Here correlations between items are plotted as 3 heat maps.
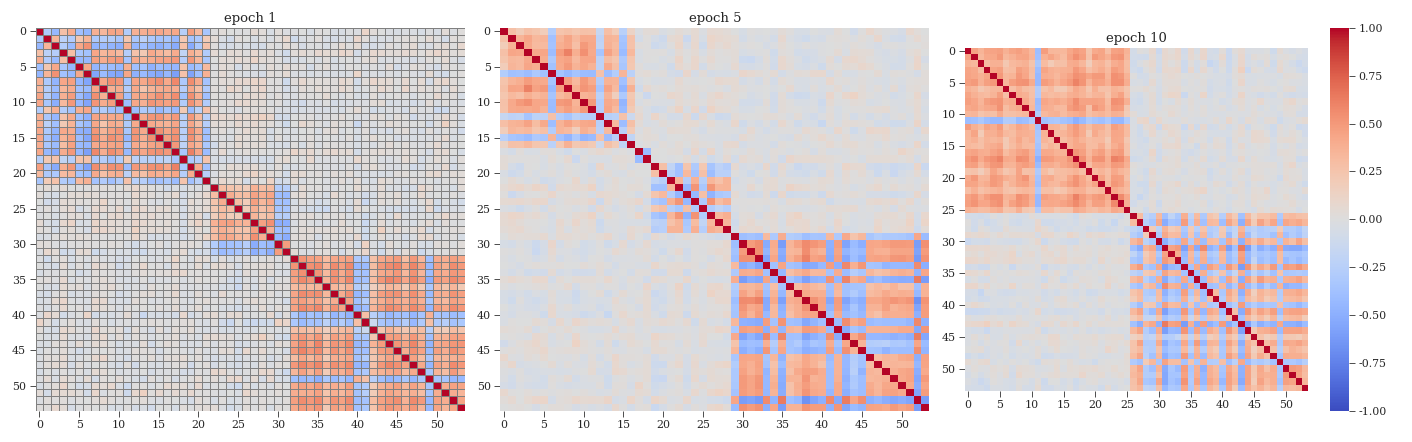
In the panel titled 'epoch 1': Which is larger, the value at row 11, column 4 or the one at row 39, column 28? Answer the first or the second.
the second
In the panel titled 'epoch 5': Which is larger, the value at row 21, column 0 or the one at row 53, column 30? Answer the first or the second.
the second
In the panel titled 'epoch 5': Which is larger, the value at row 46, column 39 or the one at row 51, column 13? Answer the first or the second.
the first
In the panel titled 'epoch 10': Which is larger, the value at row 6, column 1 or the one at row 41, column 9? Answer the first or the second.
the first
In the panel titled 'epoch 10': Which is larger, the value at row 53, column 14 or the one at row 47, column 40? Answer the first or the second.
the first
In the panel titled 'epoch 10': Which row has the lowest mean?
11
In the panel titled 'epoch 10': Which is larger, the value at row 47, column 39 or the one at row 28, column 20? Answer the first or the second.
the first
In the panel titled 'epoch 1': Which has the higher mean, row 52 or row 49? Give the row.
52
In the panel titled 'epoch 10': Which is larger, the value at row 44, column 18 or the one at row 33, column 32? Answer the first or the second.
the second
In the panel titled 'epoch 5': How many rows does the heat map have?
54
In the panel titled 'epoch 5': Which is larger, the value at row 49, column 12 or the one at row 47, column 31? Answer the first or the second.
the second
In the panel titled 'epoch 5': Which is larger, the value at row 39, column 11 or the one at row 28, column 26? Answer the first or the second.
the second
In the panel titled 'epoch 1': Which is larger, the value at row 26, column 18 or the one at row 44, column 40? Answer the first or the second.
the first
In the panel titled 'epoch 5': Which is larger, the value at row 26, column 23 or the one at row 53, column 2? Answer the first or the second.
the second
